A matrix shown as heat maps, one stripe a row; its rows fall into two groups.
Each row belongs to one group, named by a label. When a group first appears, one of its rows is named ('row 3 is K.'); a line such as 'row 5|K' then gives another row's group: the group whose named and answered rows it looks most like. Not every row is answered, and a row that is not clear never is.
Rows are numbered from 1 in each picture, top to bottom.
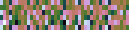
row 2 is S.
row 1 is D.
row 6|D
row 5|S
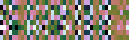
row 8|D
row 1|D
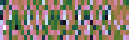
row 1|S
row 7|D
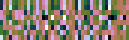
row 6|S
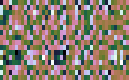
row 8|S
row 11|S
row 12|S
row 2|D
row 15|D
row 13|S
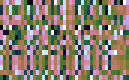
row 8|S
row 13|D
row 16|S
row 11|S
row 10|D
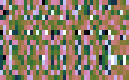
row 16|S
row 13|S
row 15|D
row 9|D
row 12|S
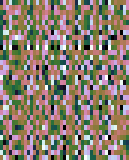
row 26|S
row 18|S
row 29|S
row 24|D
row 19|S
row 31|D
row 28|D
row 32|S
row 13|S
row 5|S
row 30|S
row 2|S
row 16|D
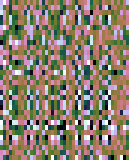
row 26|S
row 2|D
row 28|D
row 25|D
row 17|D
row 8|S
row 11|S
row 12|D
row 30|S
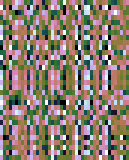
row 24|S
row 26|D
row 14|S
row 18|D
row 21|S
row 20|S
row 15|D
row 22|D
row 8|D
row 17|D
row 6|D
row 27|D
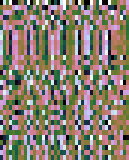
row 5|S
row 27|S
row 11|D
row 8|D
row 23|S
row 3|S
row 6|S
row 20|S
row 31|S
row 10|D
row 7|D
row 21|S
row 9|D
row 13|D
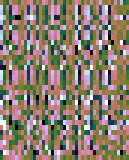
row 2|D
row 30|S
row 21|D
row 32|S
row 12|S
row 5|D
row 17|D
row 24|D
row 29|S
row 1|S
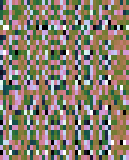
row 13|D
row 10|D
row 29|S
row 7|S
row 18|S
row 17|D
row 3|S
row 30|D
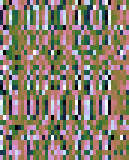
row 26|S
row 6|S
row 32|D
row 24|S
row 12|S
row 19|S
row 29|D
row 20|D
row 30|D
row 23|D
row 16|D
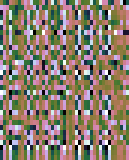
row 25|S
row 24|D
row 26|S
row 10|D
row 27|D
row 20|D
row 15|D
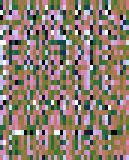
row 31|S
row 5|S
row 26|S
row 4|S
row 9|S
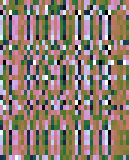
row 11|D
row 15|D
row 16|S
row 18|D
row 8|D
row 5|D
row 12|S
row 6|D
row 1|S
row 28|D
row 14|D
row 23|D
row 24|S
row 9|S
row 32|S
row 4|D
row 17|D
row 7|D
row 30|D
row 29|D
